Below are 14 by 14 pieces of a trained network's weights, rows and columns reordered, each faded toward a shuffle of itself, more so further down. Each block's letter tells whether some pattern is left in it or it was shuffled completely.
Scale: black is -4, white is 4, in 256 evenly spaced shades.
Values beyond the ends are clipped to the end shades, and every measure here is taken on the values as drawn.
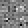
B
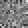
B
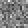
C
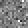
C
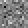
C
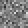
C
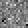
C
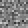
C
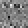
B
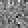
C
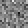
C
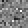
C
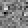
B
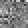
B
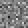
C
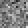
C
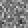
C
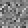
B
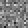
C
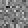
B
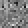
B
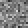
C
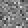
C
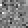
B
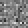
B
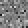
C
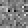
B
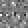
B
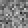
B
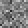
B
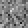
C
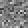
B
